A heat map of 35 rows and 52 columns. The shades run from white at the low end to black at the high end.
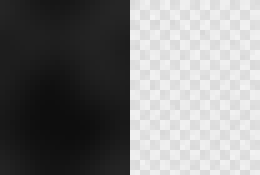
It is made of 1 by 2 panels. Panel 1,1: very high, smooth, faint in contrast. Panel 1,2: very low, checkered, faint in contrast.
